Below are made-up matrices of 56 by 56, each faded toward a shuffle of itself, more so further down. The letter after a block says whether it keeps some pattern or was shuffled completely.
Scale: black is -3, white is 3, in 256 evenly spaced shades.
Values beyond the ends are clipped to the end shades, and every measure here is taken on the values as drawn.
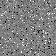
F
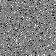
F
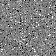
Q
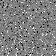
F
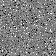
F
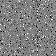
Q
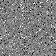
Q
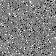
F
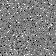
F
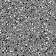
Q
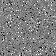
F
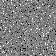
F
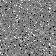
Q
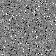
Q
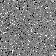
F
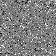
Q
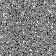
F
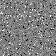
Q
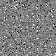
Q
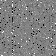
Q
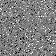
F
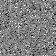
Q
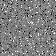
F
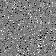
Q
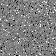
F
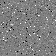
F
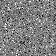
F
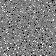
F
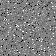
F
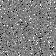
Q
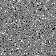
F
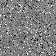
F
